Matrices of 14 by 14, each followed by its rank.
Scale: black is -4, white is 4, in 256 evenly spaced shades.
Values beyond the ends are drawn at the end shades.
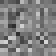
three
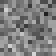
full rank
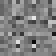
three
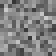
full rank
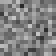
full rank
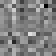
three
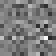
three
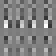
one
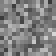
full rank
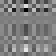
one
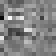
three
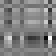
one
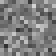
full rank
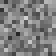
full rank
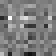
three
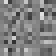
three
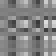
one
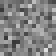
full rank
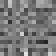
three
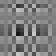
one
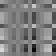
one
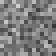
full rank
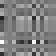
one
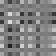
one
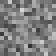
full rank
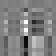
one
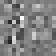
three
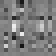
three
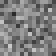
full rank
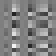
one
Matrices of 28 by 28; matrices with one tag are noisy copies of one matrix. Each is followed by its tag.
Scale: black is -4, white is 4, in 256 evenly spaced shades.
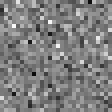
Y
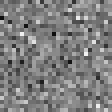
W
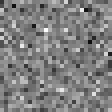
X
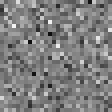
Y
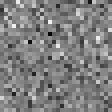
Y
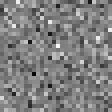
Y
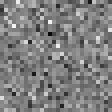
Y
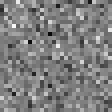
Y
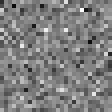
X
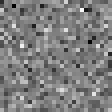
X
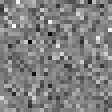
Y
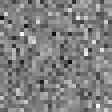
W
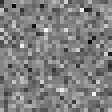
X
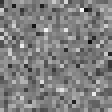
X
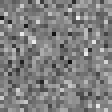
W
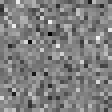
Y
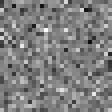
X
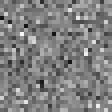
W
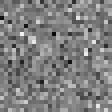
W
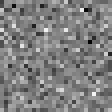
X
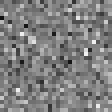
W
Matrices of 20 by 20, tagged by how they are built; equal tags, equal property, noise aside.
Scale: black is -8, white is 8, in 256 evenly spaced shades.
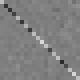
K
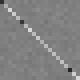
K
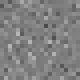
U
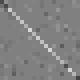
K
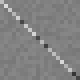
K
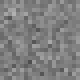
U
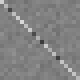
K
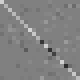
K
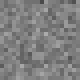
U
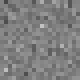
U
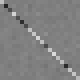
K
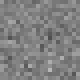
U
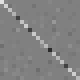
K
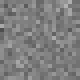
U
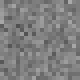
U
